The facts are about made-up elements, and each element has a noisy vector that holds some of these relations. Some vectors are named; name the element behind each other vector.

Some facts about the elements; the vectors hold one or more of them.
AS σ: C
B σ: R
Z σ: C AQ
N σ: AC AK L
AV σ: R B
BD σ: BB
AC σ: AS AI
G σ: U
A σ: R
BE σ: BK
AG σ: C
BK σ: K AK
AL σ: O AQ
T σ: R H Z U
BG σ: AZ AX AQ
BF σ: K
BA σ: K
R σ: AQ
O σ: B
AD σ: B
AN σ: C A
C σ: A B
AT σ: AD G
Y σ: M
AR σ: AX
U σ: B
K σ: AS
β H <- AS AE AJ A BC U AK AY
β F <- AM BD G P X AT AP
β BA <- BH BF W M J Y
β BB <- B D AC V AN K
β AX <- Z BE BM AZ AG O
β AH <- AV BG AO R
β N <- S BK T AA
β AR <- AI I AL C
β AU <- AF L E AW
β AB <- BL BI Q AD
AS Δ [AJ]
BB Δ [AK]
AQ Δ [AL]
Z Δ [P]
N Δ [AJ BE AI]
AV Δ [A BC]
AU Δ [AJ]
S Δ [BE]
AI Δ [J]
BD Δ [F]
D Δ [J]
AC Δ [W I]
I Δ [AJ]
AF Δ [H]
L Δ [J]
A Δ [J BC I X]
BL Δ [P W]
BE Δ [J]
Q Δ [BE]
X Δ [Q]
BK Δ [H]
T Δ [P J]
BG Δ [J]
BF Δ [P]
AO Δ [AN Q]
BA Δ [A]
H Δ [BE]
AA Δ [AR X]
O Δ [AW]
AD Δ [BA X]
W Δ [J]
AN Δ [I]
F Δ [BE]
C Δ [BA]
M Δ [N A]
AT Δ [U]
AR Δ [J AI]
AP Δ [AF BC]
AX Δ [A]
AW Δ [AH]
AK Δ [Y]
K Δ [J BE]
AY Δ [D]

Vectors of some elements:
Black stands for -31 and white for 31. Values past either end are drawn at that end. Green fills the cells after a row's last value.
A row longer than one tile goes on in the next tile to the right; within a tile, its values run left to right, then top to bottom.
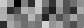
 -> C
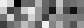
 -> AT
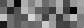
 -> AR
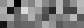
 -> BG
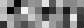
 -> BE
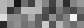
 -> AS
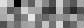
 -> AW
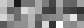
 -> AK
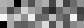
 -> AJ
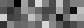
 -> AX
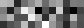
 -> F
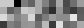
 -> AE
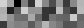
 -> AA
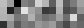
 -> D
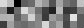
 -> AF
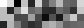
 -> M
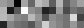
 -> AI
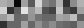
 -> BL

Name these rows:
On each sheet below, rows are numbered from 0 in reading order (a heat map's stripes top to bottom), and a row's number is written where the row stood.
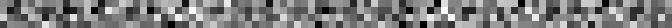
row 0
N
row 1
K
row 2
P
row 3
AB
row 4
AU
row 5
J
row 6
BH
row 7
Q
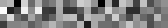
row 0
BF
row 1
I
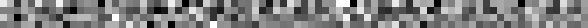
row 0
BB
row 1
AH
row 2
X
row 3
AC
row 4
Y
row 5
T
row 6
AZ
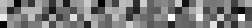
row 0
A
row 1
AN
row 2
H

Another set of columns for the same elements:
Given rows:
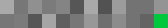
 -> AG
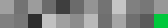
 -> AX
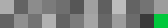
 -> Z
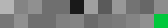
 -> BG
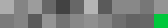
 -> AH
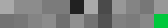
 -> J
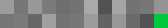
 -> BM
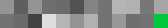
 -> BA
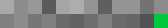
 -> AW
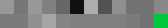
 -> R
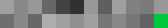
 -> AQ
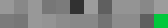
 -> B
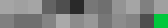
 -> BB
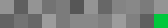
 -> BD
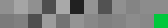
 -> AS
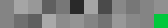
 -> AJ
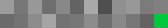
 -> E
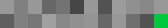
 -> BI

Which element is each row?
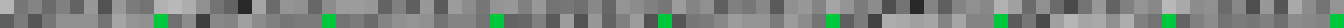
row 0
BE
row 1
AR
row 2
AY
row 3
AF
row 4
S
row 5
N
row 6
F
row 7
L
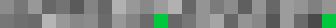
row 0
M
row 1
BF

